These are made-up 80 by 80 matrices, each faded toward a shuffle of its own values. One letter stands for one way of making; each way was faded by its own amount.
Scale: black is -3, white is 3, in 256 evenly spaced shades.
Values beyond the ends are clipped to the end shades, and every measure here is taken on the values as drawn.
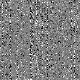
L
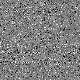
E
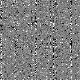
L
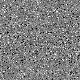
E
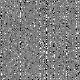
L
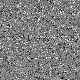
E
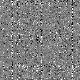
L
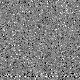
E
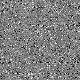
E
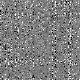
L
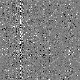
L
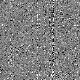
L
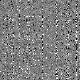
L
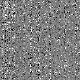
L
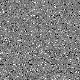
E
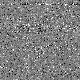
E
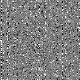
L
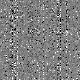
L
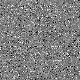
E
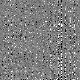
L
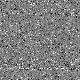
E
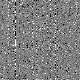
L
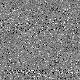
E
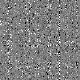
L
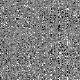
L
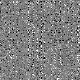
L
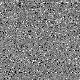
E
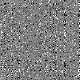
L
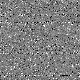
E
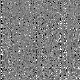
L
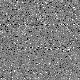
E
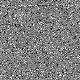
E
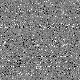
E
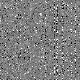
L
